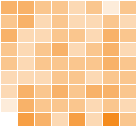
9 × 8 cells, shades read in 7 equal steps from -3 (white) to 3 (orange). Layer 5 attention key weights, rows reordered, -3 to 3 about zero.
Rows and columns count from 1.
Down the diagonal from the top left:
1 1 -1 1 0 -1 1 -1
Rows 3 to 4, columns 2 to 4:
-1 -1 0 / -1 0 1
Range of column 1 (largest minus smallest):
4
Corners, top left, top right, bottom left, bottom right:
1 0 -3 0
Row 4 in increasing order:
-1 -1 -1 0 0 0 1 1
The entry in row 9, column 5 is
2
